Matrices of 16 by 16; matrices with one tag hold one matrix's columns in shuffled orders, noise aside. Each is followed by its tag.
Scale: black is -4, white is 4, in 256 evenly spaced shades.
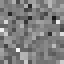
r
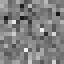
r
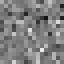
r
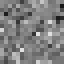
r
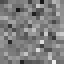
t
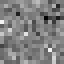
r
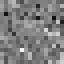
r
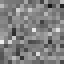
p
